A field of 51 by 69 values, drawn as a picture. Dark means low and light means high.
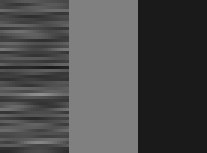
It is made of 1 by 3 panels. Panel 1,1: low, streaked across. Panel 1,2: middling, flat. Panel 1,3: very low, flat.
